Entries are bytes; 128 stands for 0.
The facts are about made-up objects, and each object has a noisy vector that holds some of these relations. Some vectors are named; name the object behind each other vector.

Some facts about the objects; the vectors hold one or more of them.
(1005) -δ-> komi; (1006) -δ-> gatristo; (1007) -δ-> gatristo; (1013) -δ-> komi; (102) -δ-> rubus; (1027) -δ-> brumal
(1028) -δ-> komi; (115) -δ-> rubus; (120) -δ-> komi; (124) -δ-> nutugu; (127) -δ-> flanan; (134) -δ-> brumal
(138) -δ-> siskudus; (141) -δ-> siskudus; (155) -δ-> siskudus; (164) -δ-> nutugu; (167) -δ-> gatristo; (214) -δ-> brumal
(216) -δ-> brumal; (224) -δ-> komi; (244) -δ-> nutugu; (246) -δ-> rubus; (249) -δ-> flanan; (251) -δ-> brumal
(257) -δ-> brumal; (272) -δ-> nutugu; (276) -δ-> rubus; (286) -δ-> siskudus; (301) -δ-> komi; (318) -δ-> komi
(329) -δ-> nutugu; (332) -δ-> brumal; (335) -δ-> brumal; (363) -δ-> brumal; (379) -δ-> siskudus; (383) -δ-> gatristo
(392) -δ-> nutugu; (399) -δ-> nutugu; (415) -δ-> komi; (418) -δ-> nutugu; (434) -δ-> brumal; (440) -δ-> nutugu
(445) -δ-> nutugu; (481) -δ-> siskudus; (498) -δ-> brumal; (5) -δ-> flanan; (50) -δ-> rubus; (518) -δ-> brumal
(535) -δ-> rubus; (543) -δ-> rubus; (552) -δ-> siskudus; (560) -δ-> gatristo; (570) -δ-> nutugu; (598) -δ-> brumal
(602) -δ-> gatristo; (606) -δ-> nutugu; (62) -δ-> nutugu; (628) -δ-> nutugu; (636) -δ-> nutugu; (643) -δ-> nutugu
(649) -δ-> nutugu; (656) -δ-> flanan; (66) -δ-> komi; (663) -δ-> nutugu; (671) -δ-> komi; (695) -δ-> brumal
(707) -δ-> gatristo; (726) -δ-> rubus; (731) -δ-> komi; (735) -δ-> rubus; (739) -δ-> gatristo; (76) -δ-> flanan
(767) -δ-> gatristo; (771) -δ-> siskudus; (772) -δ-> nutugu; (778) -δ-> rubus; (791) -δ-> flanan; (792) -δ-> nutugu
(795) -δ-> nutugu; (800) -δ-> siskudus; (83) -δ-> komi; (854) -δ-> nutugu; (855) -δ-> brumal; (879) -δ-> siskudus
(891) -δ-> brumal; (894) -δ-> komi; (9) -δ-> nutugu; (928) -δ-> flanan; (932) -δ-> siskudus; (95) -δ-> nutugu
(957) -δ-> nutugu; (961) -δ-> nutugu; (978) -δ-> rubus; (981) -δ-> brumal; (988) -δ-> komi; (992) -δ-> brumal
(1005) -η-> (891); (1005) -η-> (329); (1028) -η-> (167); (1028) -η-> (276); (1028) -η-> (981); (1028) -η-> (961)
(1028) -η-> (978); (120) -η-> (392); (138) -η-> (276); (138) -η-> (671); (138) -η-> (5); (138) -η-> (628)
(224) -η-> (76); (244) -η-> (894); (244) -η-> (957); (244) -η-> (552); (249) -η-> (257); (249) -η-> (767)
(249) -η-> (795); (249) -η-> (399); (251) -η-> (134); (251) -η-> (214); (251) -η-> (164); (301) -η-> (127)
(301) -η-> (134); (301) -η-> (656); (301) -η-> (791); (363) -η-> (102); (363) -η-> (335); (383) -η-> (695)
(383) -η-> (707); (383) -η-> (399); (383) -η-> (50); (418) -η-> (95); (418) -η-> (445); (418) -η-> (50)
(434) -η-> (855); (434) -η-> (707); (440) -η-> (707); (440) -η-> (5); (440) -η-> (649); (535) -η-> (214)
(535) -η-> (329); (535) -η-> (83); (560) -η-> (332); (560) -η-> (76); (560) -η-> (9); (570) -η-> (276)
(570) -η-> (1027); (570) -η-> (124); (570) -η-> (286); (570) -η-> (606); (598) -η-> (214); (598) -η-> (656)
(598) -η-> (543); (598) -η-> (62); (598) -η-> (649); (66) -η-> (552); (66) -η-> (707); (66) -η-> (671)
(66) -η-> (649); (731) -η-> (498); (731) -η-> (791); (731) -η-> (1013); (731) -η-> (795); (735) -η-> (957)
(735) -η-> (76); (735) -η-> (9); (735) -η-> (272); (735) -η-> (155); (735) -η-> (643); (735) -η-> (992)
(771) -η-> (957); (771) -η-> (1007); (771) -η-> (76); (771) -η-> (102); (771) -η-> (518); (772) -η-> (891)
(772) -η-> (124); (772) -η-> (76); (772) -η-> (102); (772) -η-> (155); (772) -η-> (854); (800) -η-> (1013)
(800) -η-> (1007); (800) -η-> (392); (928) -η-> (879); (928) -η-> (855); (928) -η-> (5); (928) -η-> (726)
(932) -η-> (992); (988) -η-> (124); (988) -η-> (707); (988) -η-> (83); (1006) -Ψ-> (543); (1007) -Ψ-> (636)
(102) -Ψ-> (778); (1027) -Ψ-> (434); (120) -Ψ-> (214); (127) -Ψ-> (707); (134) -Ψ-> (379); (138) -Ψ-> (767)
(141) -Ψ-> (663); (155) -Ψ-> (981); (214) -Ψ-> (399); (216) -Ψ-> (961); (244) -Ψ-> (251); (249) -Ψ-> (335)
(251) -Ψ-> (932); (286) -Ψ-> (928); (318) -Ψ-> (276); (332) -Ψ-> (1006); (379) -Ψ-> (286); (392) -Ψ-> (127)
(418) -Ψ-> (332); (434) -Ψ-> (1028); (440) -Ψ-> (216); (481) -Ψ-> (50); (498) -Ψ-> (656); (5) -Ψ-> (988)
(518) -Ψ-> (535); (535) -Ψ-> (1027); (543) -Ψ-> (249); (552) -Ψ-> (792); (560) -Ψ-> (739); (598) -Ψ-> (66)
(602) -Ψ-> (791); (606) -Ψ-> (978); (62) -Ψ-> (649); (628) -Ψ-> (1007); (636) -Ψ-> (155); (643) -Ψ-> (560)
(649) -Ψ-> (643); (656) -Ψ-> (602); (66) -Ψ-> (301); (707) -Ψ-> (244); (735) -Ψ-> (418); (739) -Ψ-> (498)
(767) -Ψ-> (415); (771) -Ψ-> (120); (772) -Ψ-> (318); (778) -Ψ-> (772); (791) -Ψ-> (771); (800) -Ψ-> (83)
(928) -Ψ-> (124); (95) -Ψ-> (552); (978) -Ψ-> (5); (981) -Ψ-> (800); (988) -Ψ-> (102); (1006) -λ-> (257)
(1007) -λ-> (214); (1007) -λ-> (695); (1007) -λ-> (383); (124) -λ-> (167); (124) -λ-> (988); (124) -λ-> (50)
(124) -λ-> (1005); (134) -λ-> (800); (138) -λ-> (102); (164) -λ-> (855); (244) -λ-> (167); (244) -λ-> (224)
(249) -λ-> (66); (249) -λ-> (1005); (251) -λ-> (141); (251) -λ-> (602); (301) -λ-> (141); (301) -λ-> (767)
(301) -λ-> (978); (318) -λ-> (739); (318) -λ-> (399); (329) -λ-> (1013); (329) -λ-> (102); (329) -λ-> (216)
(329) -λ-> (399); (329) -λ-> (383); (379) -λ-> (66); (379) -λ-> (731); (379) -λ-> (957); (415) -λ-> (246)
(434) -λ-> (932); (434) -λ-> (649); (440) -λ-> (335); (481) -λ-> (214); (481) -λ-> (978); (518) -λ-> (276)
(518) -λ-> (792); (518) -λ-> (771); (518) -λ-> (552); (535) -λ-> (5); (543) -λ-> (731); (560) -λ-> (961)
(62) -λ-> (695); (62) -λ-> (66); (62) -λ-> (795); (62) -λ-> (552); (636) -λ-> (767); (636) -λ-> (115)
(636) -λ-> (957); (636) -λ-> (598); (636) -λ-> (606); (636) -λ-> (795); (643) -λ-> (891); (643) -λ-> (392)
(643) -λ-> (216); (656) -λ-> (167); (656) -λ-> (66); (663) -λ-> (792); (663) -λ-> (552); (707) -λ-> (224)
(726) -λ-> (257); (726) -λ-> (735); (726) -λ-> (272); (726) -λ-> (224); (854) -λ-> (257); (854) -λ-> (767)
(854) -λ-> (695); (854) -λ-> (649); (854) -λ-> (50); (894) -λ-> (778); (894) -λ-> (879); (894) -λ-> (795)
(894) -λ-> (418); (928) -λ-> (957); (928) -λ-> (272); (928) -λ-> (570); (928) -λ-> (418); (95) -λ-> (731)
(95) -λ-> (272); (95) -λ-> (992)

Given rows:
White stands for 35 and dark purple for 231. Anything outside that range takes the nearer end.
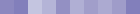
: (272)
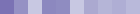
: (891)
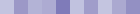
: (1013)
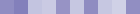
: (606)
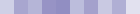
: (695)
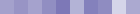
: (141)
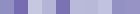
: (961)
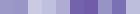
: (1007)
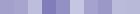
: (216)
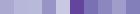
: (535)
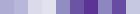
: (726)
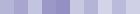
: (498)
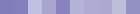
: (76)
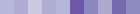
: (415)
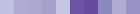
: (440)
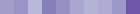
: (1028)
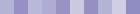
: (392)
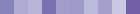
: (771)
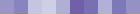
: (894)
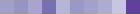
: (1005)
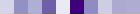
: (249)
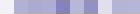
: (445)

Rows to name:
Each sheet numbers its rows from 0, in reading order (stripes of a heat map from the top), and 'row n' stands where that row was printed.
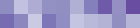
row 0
(224)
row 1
(335)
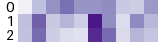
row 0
(418)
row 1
(543)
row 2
(62)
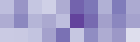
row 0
(164)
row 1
(636)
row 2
(257)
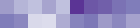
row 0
(244)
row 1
(643)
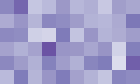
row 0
(167)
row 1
(792)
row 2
(978)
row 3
(800)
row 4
(735)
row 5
(83)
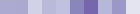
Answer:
(134)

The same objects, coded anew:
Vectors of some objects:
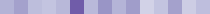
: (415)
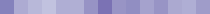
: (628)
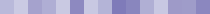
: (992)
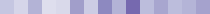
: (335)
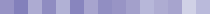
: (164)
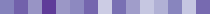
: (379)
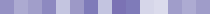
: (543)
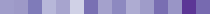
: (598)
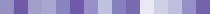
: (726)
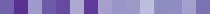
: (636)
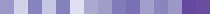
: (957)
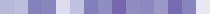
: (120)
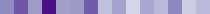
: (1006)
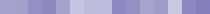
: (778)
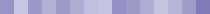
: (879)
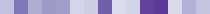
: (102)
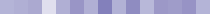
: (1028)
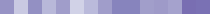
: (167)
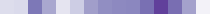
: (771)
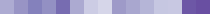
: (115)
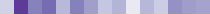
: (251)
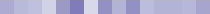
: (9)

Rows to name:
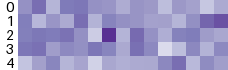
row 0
(663)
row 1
(606)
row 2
(249)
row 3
(95)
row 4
(932)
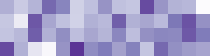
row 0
(399)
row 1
(731)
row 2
(1005)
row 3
(440)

